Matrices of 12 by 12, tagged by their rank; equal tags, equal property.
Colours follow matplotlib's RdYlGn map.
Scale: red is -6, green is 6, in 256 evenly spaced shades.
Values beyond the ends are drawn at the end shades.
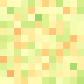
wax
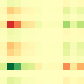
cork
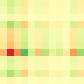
cork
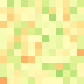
wax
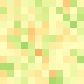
wax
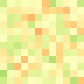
wax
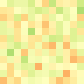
wax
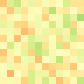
wax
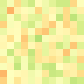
wax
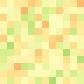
wax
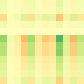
cork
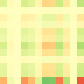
cork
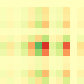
cork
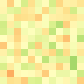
wax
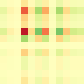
cork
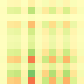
cork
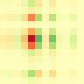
cork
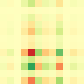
cork
